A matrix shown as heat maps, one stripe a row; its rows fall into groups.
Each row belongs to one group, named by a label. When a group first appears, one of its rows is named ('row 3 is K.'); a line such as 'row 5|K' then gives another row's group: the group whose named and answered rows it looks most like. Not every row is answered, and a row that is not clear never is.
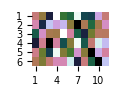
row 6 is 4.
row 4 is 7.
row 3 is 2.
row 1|7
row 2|4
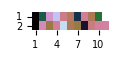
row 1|4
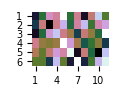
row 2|7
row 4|2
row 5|4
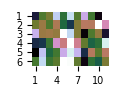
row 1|4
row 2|7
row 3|2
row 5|2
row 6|2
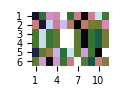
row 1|2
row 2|4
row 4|2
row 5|4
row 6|7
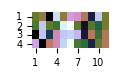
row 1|7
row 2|2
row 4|4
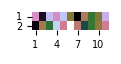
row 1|4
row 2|2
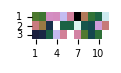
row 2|7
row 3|4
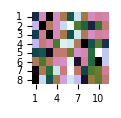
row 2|4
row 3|7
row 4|2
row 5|7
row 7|2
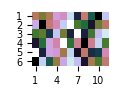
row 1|4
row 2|4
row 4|2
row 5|4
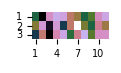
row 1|4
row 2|7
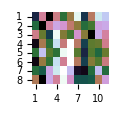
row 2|4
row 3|7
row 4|2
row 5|2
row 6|2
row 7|2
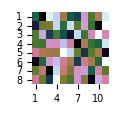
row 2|4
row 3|7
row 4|4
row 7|7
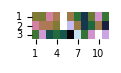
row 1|2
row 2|2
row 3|7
